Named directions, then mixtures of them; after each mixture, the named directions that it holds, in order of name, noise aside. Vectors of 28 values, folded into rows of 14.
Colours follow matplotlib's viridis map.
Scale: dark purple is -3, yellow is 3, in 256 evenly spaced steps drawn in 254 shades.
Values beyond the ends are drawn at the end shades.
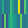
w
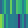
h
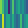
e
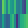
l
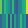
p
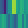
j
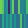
e, p, w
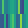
l, w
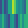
j, l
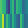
e, h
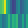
j
